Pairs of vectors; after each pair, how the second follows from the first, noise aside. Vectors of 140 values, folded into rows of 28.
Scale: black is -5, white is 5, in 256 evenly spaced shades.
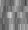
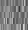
shuffled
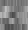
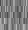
shuffled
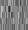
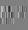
partly zeroed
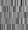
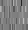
partly zeroed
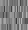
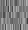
shuffled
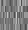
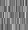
shuffled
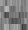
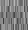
shuffled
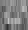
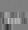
partly zeroed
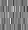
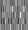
shuffled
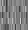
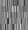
shuffled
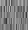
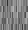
shuffled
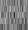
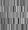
shuffled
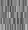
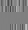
partly zeroed
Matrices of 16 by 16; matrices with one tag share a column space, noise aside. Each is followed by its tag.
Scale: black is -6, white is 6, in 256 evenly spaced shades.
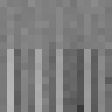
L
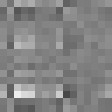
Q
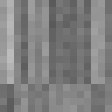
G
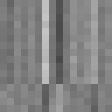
G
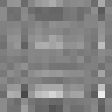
Q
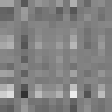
Q
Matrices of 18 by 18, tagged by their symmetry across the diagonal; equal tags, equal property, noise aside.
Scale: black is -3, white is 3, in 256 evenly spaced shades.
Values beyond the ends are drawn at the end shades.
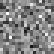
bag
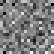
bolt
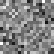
bolt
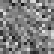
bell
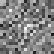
bolt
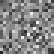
bolt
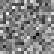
bolt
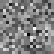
bell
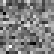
bag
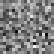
bell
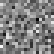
bag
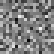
bell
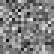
bell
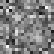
bolt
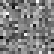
bell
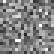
bag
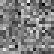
bag
